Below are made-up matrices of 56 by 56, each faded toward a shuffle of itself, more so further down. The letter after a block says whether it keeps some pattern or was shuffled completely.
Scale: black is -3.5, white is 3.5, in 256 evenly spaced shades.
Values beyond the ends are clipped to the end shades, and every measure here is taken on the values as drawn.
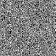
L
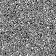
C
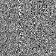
L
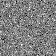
C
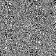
L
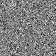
C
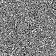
C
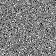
C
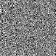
L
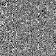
L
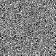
L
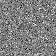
C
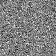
C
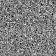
C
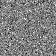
C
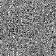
L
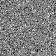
C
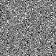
L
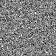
C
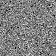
C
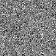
L
